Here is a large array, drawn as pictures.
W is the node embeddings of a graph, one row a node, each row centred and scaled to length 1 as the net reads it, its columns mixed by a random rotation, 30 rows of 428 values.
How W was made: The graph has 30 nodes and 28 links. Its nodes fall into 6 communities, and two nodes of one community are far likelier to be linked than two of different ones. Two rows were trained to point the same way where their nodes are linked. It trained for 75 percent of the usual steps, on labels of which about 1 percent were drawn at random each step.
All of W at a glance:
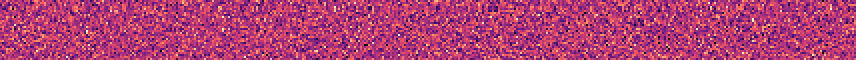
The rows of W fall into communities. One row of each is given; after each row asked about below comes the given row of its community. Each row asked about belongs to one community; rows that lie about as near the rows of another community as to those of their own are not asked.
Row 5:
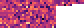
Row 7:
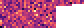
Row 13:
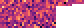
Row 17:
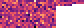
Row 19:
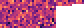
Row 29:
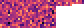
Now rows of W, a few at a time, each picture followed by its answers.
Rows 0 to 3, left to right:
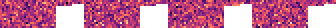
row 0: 13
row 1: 17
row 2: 17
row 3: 5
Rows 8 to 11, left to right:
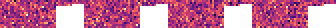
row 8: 19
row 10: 13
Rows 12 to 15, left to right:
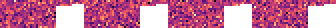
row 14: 19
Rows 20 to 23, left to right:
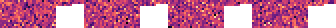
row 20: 13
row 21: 29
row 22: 7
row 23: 17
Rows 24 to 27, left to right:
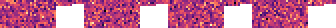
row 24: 19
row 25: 5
